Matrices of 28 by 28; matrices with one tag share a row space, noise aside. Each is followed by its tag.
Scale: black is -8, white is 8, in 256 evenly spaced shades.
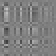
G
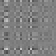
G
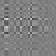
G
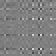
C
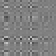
G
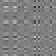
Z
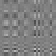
Z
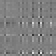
C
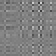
C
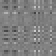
Z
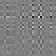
C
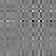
C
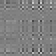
C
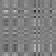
Z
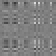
Z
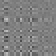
G
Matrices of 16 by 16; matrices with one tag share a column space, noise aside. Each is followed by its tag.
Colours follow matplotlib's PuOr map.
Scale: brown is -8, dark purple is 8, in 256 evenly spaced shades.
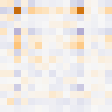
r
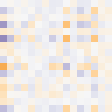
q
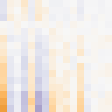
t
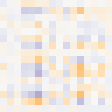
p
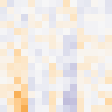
t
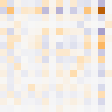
r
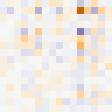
r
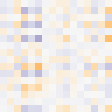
q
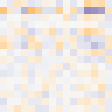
r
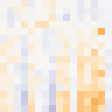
t
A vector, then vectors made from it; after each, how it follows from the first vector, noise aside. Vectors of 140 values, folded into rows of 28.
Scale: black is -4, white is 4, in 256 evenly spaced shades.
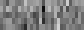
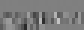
partly zeroed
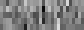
copied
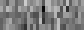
copied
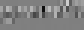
partly zeroed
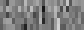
copied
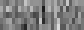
copied
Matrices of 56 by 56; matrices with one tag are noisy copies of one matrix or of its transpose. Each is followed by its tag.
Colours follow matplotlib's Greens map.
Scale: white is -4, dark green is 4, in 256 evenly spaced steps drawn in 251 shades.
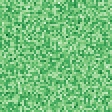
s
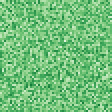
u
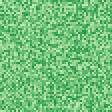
u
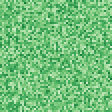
s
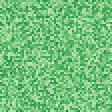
s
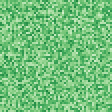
s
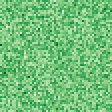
s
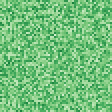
s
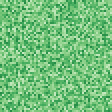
s
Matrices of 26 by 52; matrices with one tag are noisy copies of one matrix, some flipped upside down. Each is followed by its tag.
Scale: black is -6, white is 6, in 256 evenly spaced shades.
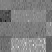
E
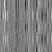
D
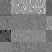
E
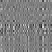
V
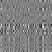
V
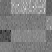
E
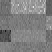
E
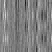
D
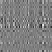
V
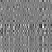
V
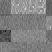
E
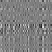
V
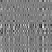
V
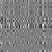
V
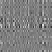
V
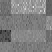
E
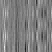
D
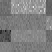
E
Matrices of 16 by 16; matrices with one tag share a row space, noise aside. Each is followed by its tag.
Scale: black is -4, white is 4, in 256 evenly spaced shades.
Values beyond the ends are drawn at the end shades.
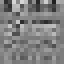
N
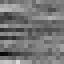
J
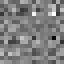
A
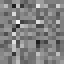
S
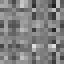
A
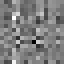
S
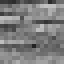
J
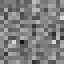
A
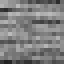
J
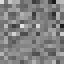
A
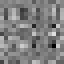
A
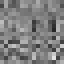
A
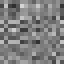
A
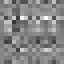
N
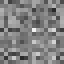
A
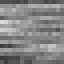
J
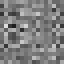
A
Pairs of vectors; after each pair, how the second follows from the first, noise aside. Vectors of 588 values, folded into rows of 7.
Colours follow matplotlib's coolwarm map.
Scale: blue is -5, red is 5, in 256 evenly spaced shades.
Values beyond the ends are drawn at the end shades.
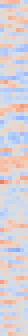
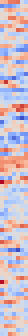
scaled up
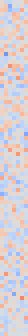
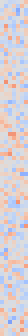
shuffled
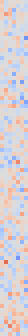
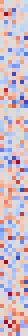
scaled up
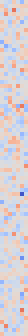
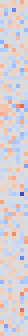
sign-scrambled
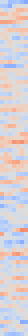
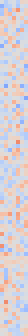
shuffled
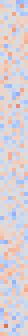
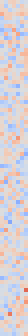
shuffled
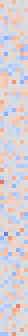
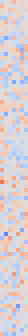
sign-scrambled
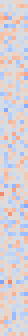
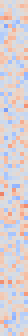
sign-scrambled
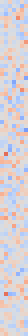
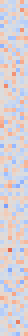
shuffled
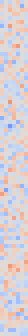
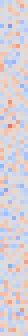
sign-scrambled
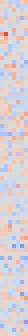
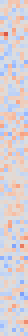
sign-scrambled
